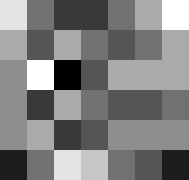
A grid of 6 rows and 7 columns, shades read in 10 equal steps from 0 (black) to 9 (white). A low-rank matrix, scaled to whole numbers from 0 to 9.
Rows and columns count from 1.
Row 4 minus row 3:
0 -7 6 1 -3 -3 -2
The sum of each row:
35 32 35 27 31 28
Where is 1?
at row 6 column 1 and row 6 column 7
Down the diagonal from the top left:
8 3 0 4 5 3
